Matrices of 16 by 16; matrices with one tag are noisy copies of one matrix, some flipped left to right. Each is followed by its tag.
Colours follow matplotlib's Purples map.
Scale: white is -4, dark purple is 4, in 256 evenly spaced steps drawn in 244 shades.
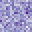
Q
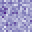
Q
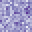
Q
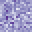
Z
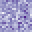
Z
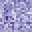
Z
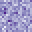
Q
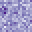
Q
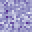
Z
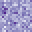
Q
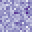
Q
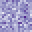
Z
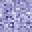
Z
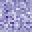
Z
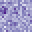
Q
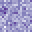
Q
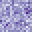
Q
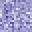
Z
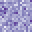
Q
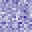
Z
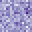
Q
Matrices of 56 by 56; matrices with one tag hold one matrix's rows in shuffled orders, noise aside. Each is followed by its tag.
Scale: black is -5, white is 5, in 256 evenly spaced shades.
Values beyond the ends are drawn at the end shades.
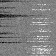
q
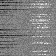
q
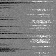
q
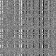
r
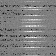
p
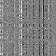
r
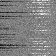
q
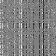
r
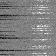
q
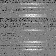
p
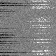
q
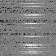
p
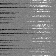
q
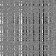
r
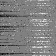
q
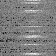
p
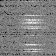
p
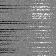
q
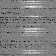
p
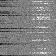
q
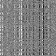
r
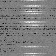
p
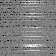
p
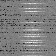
p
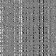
r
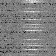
p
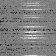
p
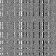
r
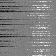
q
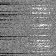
q
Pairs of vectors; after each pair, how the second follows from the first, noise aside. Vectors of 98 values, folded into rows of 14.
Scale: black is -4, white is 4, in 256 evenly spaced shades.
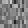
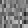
wrapped around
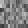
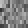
copied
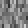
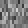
wrapped around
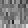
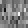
wrapped around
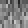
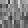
negated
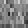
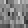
copied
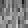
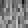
copied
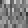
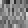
negated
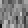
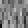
copied
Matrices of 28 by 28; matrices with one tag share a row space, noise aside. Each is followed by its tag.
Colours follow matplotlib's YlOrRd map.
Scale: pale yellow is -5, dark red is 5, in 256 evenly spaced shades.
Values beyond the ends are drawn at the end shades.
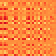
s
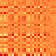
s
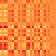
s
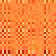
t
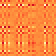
t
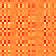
t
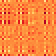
t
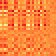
s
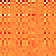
t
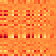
s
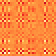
t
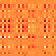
t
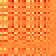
s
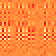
t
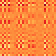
t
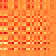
s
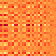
s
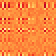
t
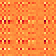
t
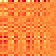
s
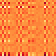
t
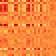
s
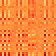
t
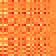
s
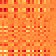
s
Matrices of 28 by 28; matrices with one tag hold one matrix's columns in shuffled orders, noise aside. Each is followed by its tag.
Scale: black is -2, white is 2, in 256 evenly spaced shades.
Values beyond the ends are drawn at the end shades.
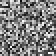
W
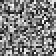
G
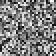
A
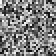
G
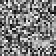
G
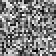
G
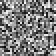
G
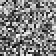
W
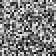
W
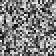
G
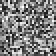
G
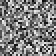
A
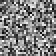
G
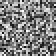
W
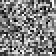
G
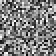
A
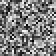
G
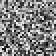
W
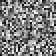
A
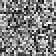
G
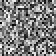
A
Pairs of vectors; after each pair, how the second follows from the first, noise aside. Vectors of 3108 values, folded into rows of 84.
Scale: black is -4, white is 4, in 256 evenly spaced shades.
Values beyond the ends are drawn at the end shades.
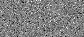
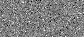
negated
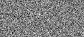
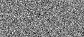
negated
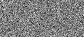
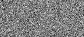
negated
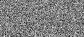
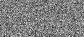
negated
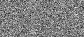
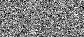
scaled up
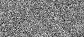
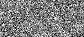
scaled up
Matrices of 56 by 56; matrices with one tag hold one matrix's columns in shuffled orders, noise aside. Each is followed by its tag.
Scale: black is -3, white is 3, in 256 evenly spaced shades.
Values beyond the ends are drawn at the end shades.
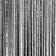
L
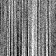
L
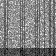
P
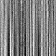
L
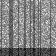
P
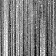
L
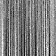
L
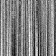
L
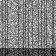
P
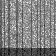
P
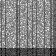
P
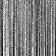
L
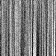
L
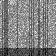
P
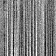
L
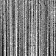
L
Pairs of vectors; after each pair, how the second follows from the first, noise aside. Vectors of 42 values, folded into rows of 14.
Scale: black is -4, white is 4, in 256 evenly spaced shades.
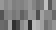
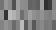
wrapped around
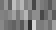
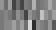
negated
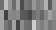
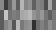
negated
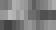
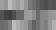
wrapped around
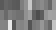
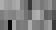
negated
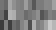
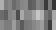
wrapped around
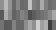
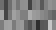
negated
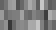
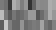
wrapped around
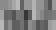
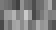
negated
